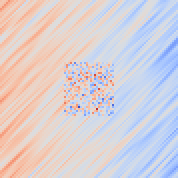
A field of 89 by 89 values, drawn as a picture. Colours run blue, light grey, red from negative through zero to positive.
Grain: diagonal, up to the right. Histogram: bell-shaped. Odd rows or columns: none. Roughest part: centre. Slope: up to the left. Odd patch: rougher, in the centre.
